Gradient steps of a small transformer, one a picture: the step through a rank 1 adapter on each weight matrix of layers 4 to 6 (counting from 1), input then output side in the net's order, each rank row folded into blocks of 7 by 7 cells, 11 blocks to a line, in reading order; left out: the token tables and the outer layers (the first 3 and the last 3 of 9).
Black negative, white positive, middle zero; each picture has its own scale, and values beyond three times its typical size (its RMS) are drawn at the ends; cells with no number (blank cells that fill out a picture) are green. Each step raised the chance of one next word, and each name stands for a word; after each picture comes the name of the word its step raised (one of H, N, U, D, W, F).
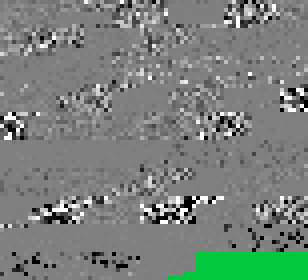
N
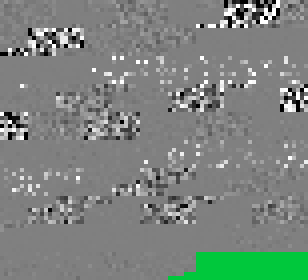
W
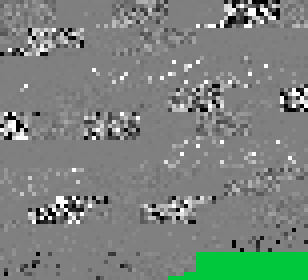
W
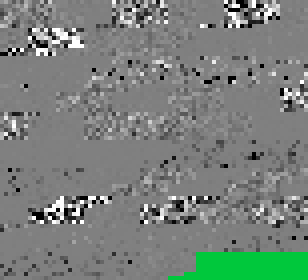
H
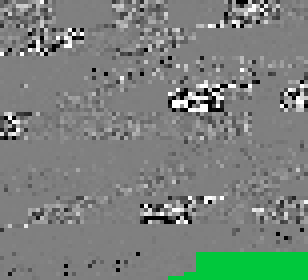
N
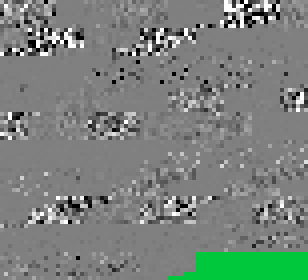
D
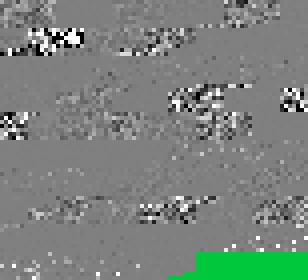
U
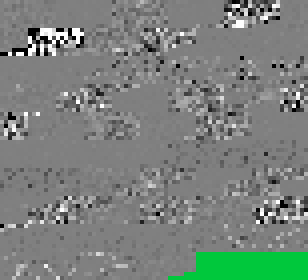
U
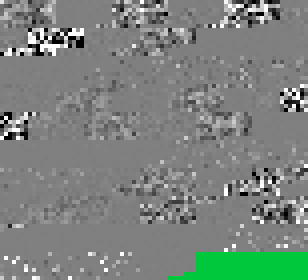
U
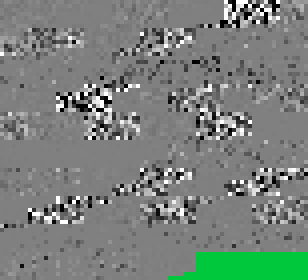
D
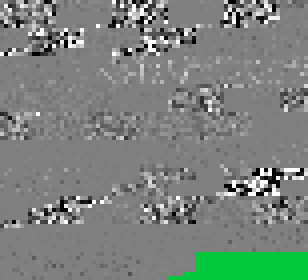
D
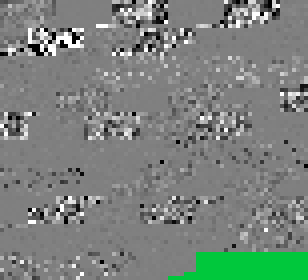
U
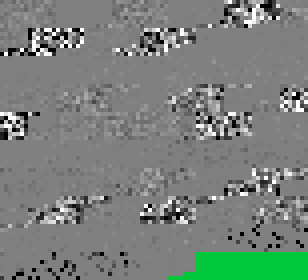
N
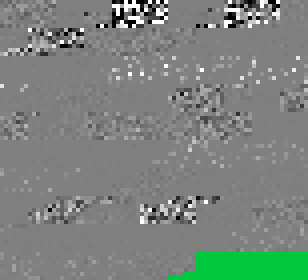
W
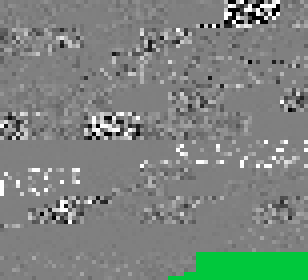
W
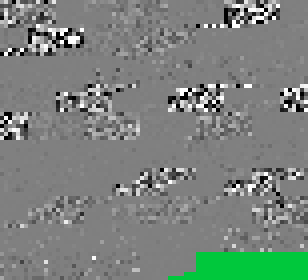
U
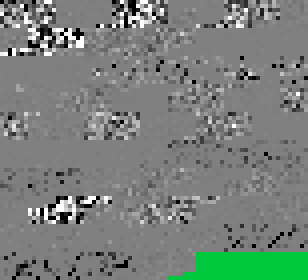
H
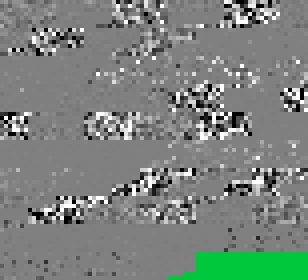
W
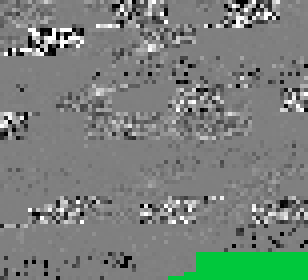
N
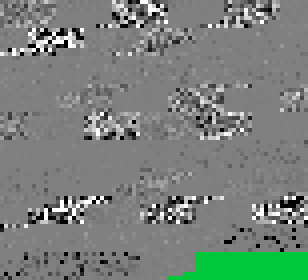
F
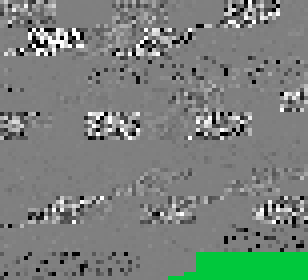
H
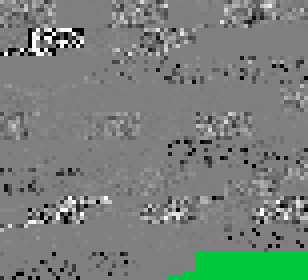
H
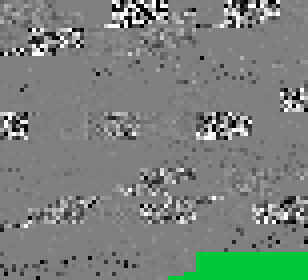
N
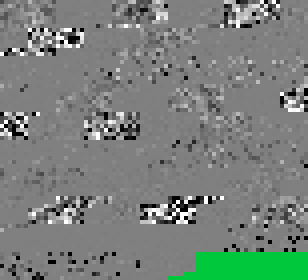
N
